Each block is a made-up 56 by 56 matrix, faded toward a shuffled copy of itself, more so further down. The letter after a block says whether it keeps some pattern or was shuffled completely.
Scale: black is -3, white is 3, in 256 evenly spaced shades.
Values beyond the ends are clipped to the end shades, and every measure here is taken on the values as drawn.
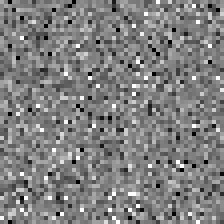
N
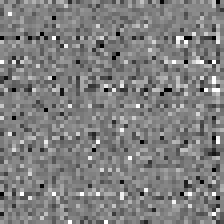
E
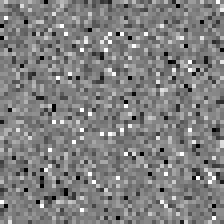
N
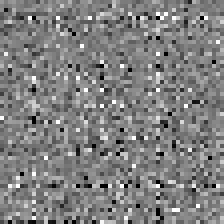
E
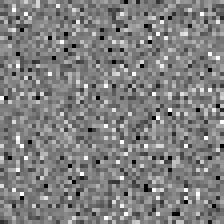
N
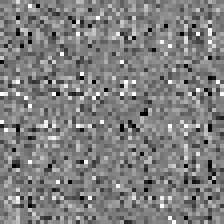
E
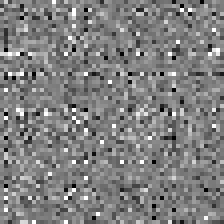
E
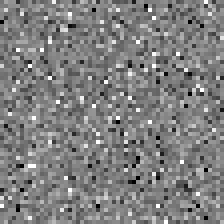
N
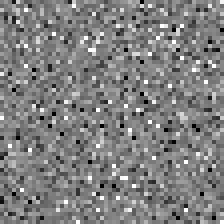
N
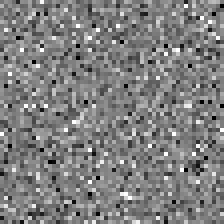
N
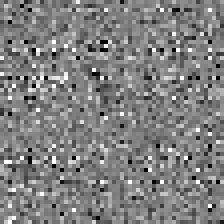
E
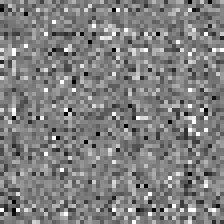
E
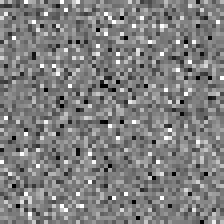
N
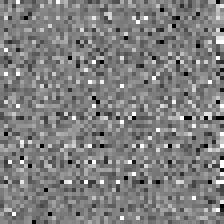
E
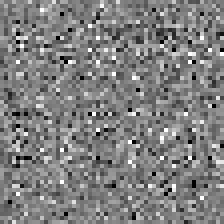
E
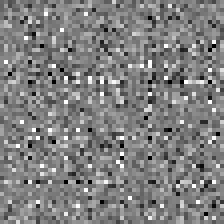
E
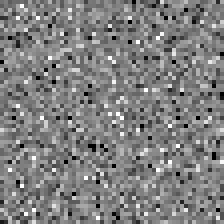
N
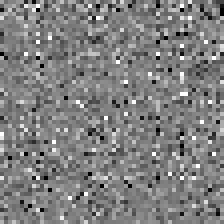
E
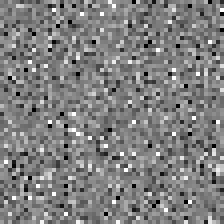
N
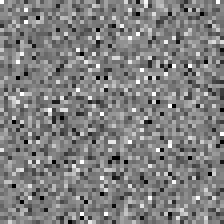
N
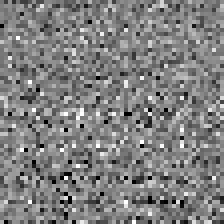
E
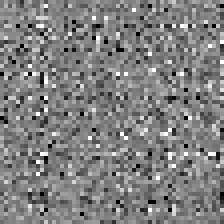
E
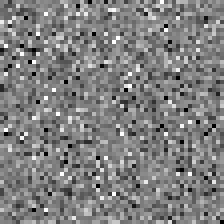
N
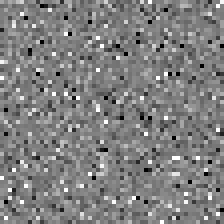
N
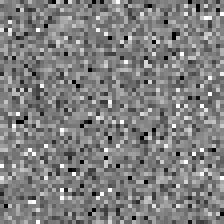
N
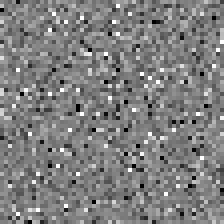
N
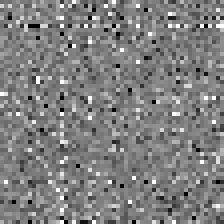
E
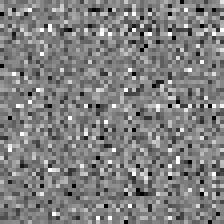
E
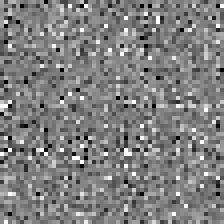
E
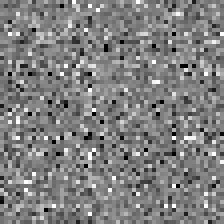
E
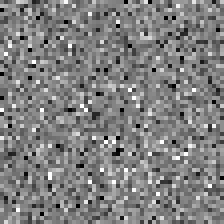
N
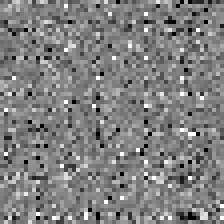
E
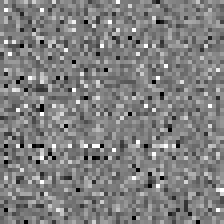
E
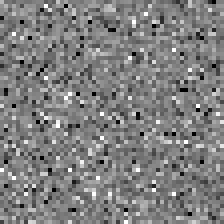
N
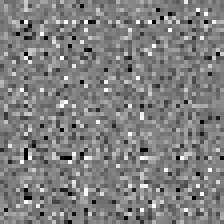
E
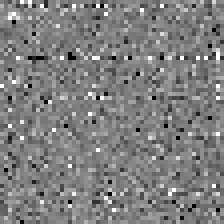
E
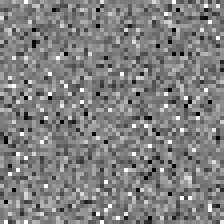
N
